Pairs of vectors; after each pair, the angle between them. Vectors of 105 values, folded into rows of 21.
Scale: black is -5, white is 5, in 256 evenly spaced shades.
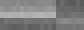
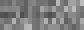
partly opposed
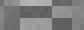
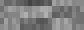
nearly opposite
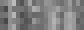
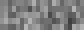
partly opposed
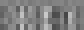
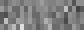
partly aligned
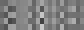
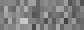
orthogonal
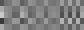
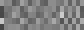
nearly opposite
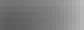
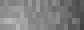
nearly opposite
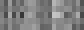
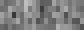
partly aligned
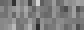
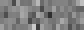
partly aligned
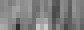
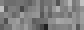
partly opposed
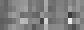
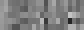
nearly opposite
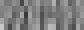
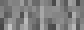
nearly opposite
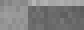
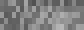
partly opposed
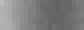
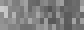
partly aligned
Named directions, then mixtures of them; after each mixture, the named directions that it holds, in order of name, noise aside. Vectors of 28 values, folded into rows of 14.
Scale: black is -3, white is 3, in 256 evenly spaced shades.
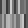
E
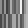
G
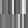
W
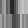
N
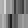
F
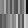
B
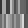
E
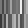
G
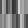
E, N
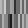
F, G, W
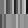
B, E, W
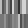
E, W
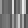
W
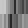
F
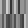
E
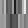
F, N, W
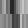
N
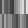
B, F, N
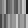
B, E, W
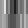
B, F, N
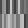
E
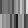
B, N
